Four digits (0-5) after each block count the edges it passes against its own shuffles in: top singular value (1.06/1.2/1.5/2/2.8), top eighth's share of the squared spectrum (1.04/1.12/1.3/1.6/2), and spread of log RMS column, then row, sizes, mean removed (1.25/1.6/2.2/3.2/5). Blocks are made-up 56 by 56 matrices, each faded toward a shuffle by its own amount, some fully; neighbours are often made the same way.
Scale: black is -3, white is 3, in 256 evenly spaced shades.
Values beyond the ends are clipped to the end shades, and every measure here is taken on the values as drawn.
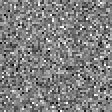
0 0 0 0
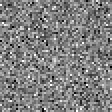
0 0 0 0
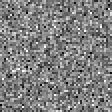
0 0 0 0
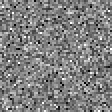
0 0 0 0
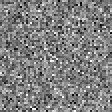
0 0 0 0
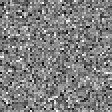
0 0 0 0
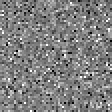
3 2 0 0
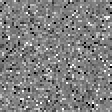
1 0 0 0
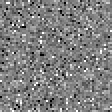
1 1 0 0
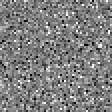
0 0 0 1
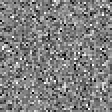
3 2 1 0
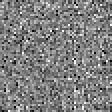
3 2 1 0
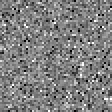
1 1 0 0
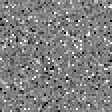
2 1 0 0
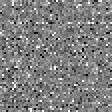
3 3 1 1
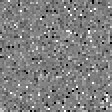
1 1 0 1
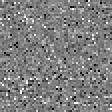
2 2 0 0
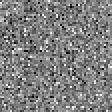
3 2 0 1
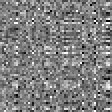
4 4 3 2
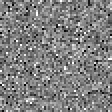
1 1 0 0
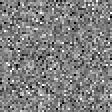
3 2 0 0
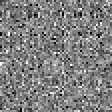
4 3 2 1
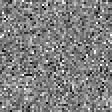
3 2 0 0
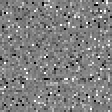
1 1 0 1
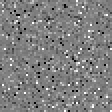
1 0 0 0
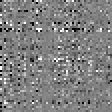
3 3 3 3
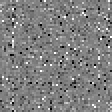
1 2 1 0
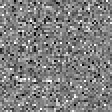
3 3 1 1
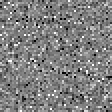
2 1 0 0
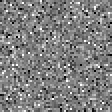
2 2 0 0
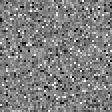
2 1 0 0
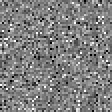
3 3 1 1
